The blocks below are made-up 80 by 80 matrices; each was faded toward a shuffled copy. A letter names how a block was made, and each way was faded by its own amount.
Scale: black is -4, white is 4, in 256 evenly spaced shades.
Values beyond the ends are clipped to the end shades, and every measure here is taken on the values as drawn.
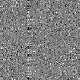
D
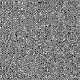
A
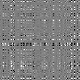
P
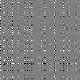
P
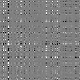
P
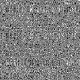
A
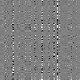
P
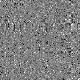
D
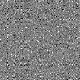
D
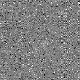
D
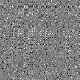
D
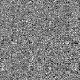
A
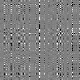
P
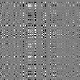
P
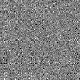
D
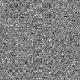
D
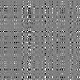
P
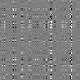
P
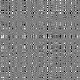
P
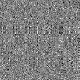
A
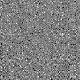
D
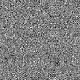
A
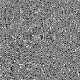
D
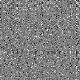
D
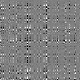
P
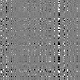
P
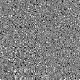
D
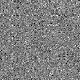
A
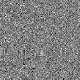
A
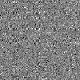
A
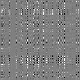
P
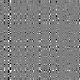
P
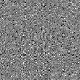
D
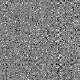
D
